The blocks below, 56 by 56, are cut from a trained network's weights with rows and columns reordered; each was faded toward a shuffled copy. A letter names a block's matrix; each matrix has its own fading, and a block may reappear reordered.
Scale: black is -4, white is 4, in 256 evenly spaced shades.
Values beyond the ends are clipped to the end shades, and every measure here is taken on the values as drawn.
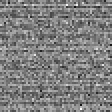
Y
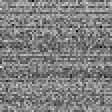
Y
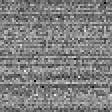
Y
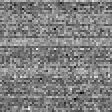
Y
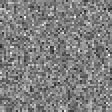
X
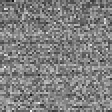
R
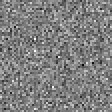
X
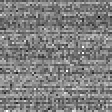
Y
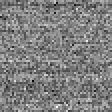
R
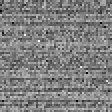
Y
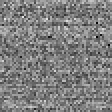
R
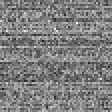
Y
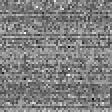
Y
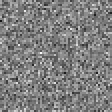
X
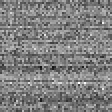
Y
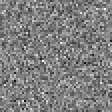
X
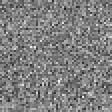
X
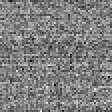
R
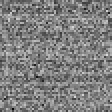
R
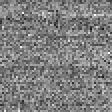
R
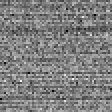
Y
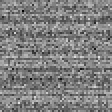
Y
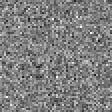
X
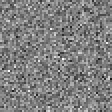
X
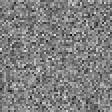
X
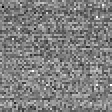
R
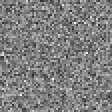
X
